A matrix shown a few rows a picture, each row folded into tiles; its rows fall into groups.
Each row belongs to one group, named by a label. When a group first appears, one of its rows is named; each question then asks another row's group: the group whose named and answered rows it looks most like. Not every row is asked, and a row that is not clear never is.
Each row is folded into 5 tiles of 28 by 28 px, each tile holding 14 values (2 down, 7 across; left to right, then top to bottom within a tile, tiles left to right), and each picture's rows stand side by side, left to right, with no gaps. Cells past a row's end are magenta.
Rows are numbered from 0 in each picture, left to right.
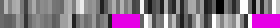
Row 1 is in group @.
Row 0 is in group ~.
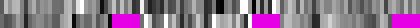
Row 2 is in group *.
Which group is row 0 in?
~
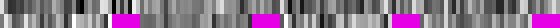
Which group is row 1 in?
~
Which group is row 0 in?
@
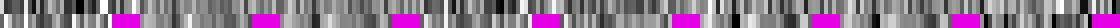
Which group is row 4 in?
@
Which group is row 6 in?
*
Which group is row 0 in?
@
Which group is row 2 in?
*
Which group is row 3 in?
@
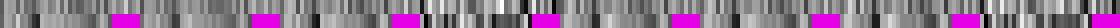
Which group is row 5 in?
*
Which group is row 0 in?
*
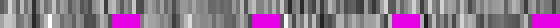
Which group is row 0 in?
*
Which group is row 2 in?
@
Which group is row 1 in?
*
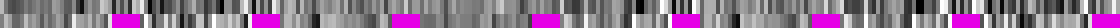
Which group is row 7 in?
@
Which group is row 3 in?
~
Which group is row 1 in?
@
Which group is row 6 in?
@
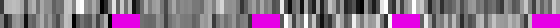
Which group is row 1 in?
~
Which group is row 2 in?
@
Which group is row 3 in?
@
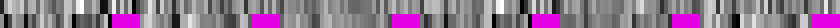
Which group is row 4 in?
~
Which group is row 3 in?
~
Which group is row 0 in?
~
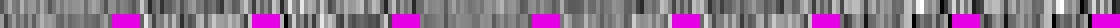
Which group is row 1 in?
@
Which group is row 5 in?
@
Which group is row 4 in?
@
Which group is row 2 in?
~
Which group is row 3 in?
~
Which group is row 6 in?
~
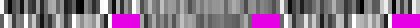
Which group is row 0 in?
@
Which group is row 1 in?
~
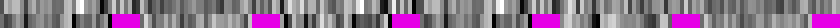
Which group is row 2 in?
~
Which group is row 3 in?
~
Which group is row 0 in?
~
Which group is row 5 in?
@
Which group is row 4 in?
*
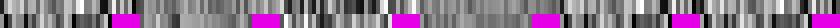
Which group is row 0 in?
~
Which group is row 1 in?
*
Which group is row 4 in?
~
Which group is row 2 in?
@
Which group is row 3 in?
~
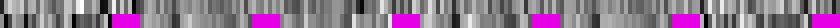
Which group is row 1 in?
*
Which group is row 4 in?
*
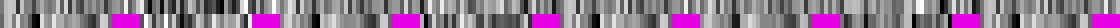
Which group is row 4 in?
*
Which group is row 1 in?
@
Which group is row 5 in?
*
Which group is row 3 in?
~
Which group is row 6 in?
~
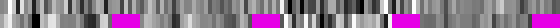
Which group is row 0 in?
*
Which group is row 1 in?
*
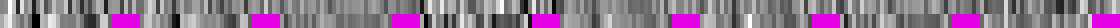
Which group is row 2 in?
~
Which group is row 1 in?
*
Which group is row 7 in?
@
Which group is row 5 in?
*
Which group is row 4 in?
*
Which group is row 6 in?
~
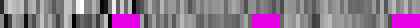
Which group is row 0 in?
~
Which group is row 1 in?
~
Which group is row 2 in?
*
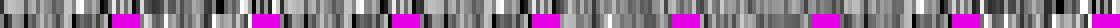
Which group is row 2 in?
~
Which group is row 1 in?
@
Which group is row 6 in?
~
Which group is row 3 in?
~
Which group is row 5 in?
~
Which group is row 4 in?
*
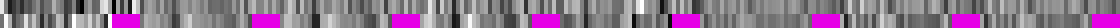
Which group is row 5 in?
~
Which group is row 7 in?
~
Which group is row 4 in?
~
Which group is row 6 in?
~
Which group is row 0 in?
@
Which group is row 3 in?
*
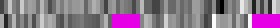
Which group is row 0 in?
~
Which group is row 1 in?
@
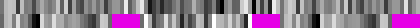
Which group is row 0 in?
*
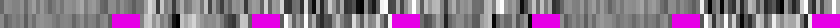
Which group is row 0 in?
~
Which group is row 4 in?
~
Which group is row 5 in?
@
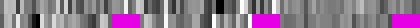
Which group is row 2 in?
~
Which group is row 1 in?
@
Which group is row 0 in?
*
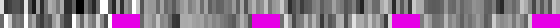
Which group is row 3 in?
@
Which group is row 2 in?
@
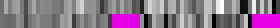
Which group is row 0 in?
~
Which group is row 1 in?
~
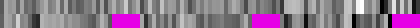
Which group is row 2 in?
~
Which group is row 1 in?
~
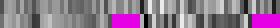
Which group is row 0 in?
*
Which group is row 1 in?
~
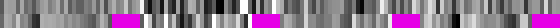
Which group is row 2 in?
@
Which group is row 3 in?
*
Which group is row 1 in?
@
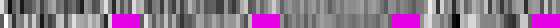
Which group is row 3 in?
*
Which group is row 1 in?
@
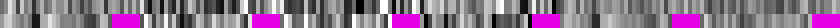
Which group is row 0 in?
*
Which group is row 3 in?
~
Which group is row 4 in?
*
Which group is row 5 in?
@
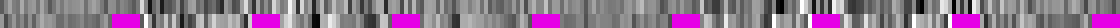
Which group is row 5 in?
@
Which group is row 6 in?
@
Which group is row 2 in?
*
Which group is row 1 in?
@
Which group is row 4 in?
~
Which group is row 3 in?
*
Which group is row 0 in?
~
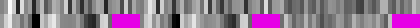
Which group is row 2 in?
@
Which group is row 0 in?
*
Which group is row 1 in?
*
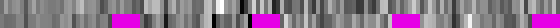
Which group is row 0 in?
~
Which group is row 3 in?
*
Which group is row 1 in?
~
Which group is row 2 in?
@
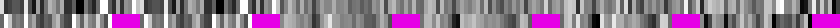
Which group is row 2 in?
*
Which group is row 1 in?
@
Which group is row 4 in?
*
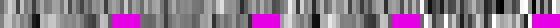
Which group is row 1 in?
~
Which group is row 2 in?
*
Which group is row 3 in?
@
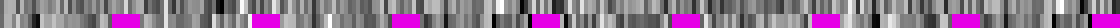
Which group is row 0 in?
*
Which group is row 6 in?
*
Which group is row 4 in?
~
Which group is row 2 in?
*
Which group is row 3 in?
~
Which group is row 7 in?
~
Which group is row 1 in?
@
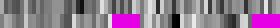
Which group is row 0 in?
@
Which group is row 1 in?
*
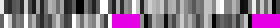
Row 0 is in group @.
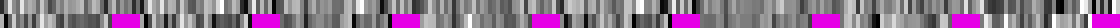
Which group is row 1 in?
~
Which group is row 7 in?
@
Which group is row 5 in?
~
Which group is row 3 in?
*
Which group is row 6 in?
*
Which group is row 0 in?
~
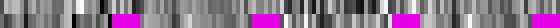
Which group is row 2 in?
@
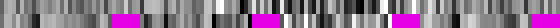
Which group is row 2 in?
@
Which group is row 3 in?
*
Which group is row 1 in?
~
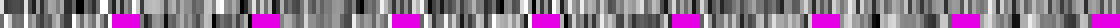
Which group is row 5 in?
@
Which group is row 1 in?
~
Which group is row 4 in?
~
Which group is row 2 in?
@
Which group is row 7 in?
*
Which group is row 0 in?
@
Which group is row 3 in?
@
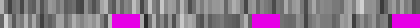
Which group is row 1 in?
~
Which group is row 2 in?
~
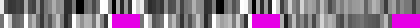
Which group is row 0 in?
@
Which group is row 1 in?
@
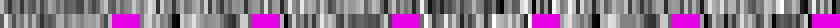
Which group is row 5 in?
~
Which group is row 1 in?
*
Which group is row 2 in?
~
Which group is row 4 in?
*
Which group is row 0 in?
@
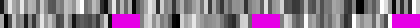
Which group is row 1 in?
*
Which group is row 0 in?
~
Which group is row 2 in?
@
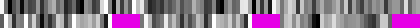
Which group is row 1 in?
@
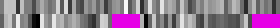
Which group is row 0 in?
*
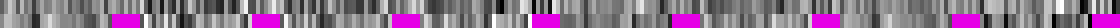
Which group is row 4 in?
~
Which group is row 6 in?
*
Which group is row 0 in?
*
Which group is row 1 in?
@
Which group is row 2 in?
@
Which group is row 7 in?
~
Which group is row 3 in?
@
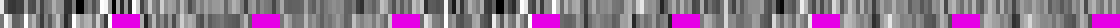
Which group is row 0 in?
@
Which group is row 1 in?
~
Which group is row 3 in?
@
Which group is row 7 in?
*
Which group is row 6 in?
*
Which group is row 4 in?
~
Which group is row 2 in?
@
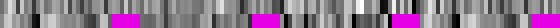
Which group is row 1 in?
~
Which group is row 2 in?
~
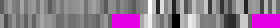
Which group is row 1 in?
*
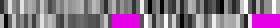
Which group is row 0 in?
~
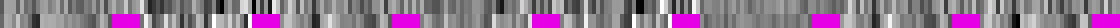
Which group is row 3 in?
@
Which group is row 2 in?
*
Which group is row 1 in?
@
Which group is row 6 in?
*
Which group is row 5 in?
~
